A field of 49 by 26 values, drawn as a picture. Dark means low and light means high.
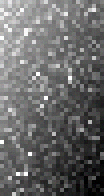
Average level on the scale: 40%. Ninth with the lowest average: bottom right. Mirror symmetry: none. Ninth with the highest average: top left. Slope: up to the top left. Stripes: none. Grain: fine.
